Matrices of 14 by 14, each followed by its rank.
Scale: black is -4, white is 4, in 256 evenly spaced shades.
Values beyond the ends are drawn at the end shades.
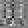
two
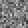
full rank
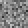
full rank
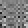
two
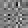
two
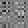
two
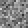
full rank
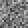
full rank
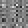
two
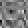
two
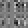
two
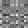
two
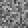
full rank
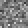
full rank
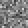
full rank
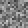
full rank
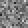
full rank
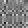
two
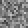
full rank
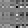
two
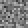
full rank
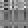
two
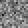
full rank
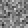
full rank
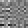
two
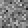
full rank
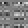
two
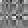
two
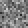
full rank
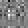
two
